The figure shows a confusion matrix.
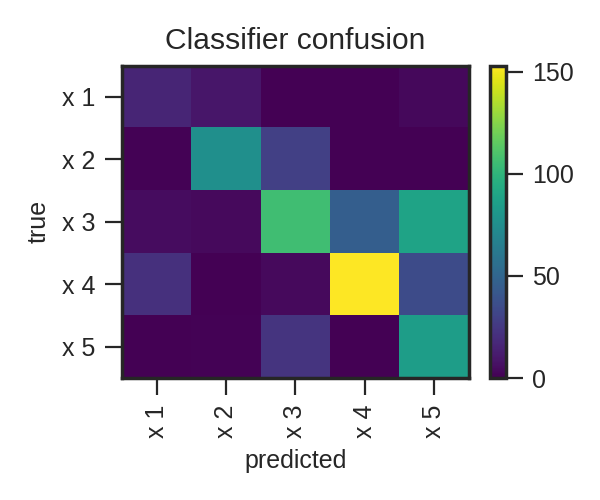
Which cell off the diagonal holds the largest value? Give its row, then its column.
x 3, x 5
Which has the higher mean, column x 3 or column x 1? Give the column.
x 3
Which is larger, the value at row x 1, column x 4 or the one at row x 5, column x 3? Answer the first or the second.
the second
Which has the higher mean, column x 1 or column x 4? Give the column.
x 4
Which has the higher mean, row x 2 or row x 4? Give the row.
x 4
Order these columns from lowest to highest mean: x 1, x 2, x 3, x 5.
x 1, x 2, x 3, x 5
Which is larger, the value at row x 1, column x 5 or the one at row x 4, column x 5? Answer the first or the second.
the second
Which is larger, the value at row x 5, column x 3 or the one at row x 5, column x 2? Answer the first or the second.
the first
